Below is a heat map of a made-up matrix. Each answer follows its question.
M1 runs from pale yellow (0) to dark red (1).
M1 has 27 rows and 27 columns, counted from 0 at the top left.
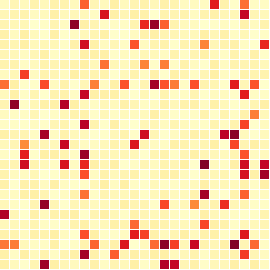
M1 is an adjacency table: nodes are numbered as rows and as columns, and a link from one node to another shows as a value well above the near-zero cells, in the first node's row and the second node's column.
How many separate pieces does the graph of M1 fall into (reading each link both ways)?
4
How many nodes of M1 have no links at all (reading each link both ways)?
3
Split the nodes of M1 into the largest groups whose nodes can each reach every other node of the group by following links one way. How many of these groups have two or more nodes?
1
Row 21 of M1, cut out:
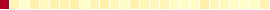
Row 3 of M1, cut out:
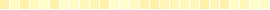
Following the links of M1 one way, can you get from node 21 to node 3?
no
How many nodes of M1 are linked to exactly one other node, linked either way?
3
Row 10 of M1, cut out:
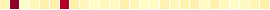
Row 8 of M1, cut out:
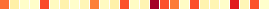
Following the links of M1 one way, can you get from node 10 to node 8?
yes
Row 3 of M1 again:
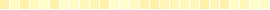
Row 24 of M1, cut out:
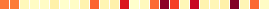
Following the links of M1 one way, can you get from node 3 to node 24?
no
